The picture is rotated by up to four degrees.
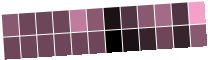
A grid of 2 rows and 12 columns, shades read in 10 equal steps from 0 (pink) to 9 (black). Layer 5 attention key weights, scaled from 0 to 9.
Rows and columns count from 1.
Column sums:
9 10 10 10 7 9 17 14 11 8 13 4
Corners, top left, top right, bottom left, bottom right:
4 0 5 4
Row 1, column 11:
6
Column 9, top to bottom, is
4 7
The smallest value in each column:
4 5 5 5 2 4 8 6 4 3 6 0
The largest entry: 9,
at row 2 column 7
